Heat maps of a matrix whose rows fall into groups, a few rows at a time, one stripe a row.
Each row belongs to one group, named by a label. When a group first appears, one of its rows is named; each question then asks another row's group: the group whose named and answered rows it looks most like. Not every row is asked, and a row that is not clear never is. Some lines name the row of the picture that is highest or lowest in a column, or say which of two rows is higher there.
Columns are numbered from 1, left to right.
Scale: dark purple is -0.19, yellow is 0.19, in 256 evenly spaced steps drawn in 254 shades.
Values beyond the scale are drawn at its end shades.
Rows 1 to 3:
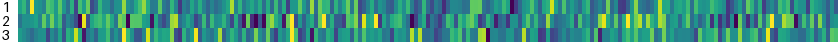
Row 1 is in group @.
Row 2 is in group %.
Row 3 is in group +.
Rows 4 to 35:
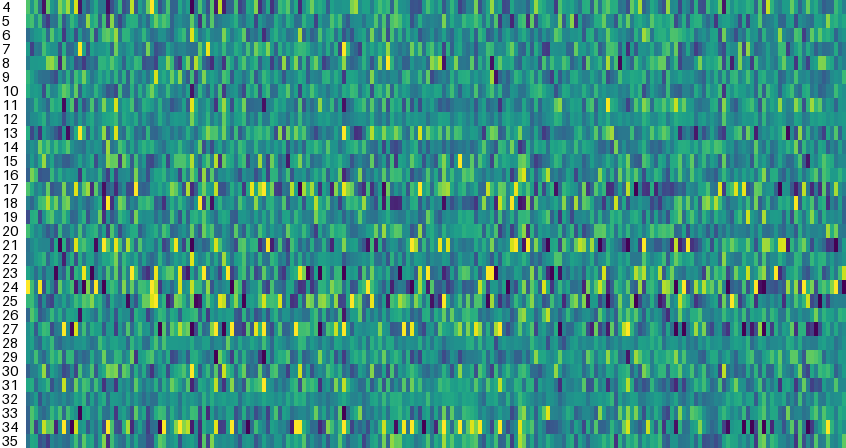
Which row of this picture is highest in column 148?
18
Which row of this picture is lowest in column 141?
25
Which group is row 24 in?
@
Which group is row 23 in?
+
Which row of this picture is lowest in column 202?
21
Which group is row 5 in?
@
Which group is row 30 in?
%
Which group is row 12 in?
%
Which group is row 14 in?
@
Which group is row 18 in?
@
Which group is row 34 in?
%
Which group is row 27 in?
%
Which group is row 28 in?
+
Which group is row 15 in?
%
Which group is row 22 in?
%
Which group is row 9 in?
+
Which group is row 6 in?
%
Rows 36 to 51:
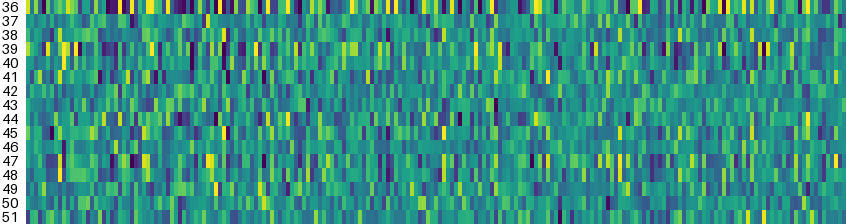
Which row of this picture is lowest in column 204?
37
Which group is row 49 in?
%
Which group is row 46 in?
%
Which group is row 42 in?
%
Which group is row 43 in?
+
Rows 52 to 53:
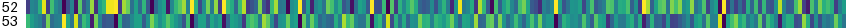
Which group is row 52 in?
%
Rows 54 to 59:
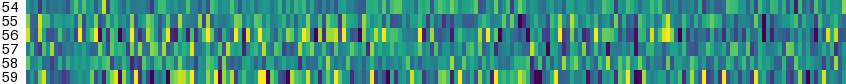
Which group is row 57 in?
+
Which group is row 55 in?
@
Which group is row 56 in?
@
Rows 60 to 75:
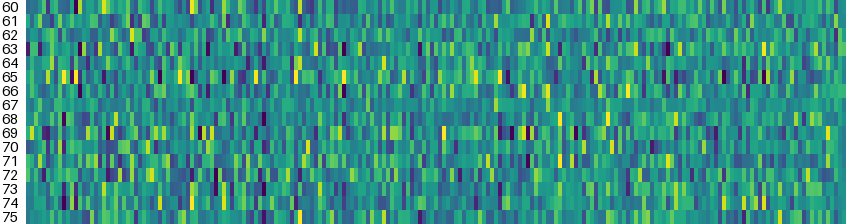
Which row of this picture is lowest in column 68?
74
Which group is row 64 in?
%
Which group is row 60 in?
%
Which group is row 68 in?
%
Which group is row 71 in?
@
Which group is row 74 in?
%
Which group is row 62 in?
+
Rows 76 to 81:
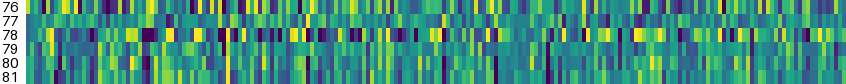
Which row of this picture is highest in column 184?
76
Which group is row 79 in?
+
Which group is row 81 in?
+
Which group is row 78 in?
+
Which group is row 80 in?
+
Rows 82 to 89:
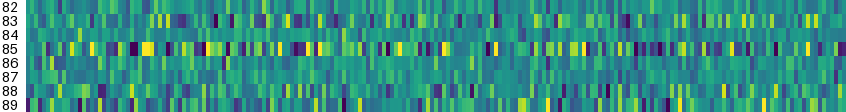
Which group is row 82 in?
+
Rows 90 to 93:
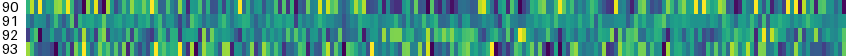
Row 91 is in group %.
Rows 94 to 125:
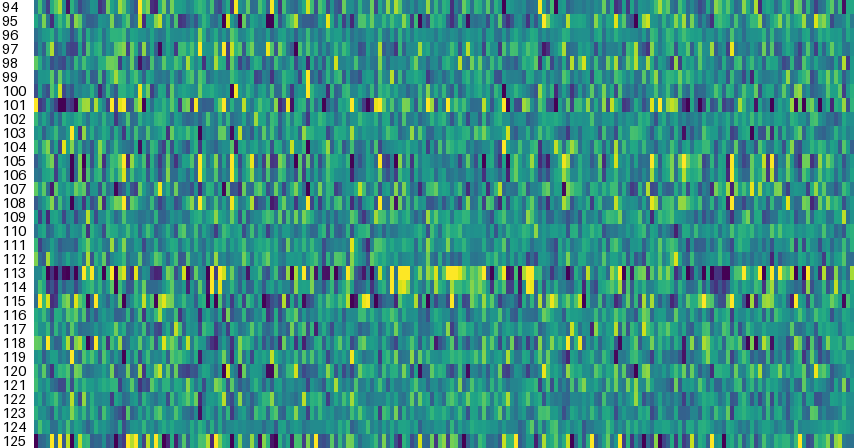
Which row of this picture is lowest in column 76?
113
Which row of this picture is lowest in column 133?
107
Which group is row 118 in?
@
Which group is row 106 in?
%
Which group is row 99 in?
%
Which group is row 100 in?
+
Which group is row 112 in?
@
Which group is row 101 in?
@
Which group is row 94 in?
+
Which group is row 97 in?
%
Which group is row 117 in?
+
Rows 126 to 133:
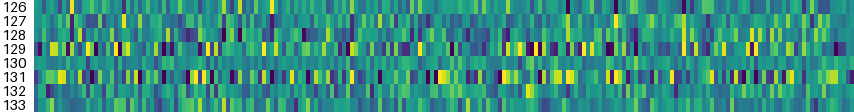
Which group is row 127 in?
%
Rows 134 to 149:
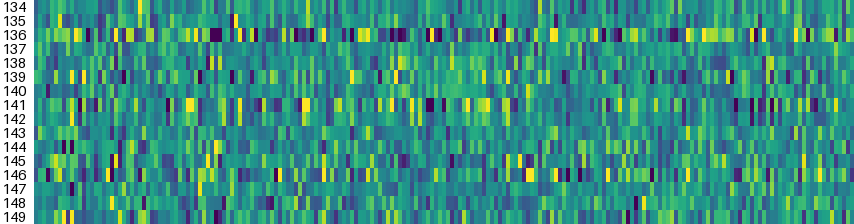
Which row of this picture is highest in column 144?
146
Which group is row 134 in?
+
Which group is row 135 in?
+
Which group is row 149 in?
+
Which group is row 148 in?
%
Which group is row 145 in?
@
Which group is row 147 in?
%
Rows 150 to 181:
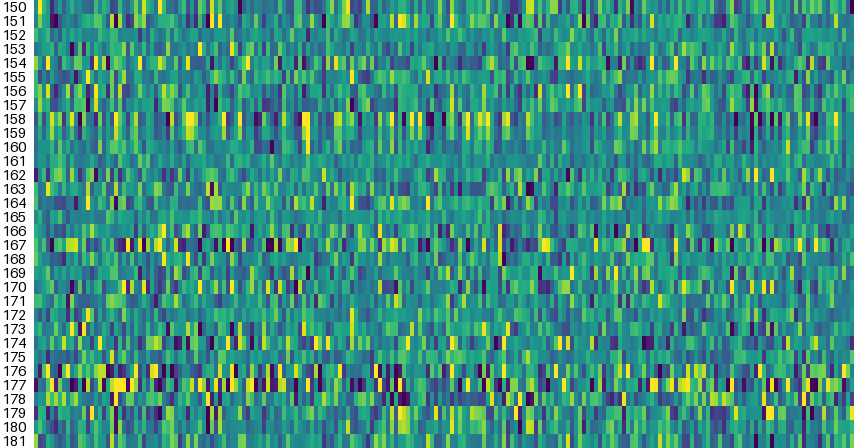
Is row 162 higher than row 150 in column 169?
No
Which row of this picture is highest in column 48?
158
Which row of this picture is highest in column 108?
171
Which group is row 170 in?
%
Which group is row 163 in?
@
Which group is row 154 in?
@
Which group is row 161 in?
+
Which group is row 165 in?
+
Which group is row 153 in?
%
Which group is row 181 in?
@
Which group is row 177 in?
%
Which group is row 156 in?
@
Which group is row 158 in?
%
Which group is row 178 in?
@
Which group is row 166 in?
+
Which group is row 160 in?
%
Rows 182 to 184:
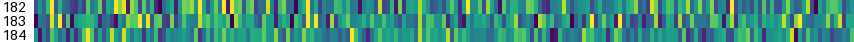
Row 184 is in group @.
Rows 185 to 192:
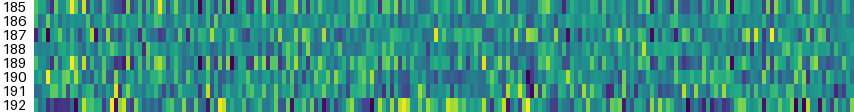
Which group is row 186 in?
@
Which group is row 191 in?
@
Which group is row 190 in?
@
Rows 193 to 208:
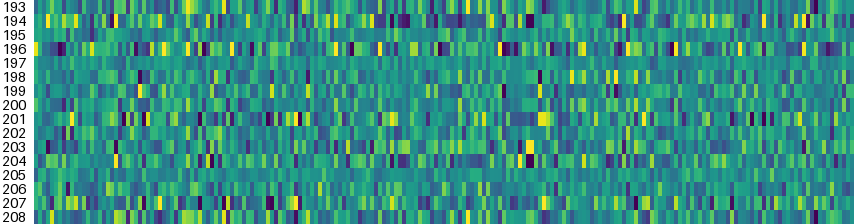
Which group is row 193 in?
%
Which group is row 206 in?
+
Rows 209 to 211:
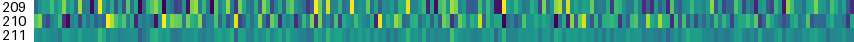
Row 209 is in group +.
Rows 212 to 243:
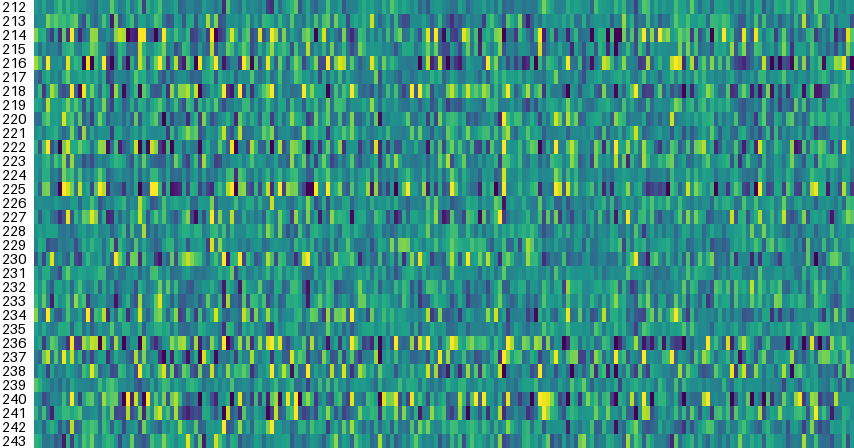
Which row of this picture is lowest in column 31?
214
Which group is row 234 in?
@
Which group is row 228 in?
%
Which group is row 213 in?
@
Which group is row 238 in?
+
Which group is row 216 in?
@
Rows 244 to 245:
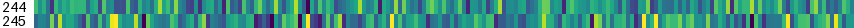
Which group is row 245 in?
%
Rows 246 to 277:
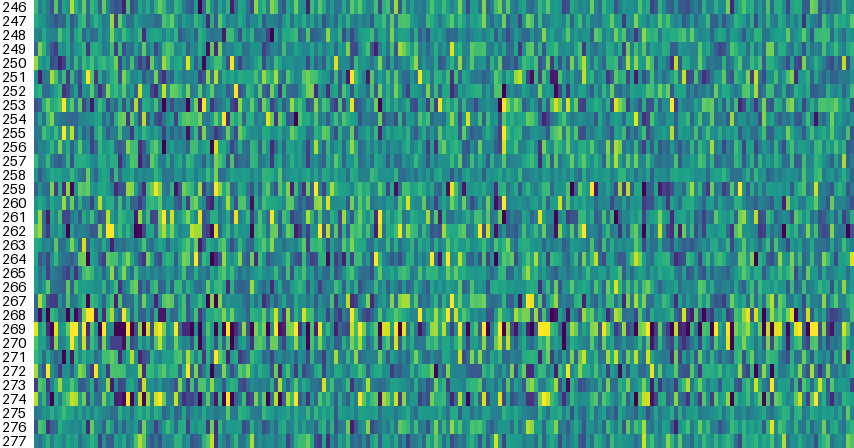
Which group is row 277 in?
+
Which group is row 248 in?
%
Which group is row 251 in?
@
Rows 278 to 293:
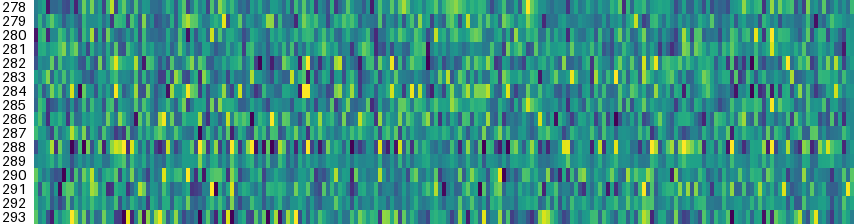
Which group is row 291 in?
+
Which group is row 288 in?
%
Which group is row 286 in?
+
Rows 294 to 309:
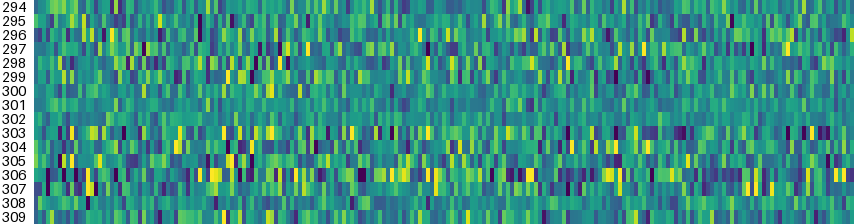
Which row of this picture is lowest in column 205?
306
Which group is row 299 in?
+
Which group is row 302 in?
+
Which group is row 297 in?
%
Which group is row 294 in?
@
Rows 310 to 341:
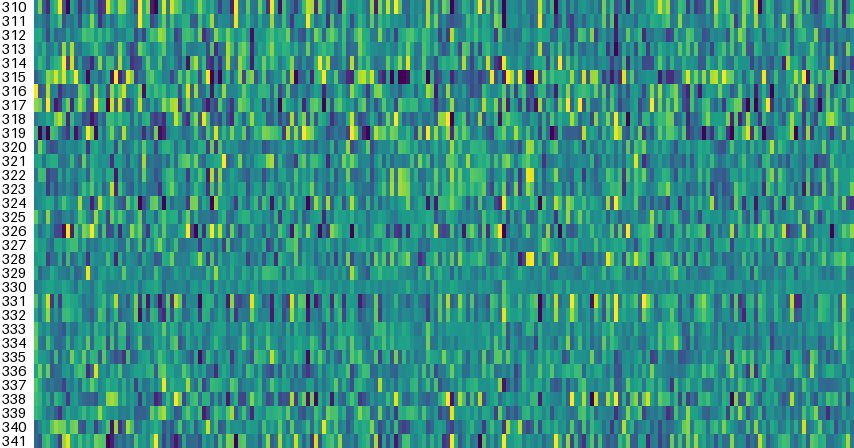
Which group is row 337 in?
+
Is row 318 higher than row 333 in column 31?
No
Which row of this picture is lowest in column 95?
318
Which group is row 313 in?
+
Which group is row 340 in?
@
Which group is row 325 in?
@
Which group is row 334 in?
@
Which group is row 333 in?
@
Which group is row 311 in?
+
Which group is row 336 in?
@
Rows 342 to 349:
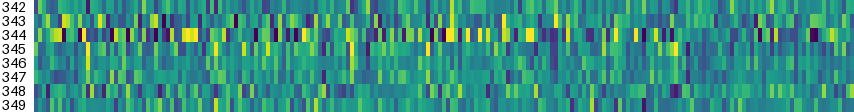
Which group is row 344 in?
%
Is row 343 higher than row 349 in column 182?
Yes
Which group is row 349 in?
+
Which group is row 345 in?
@
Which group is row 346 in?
@
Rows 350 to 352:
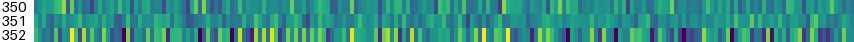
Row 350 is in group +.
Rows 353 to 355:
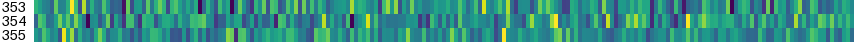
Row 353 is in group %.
